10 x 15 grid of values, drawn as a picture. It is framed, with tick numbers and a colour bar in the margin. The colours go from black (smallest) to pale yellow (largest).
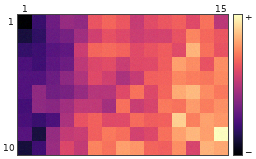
Ninth with the highest average: bottom right. Slope: up to the right. Stripes: none. Ninth with the lowest average: top left.
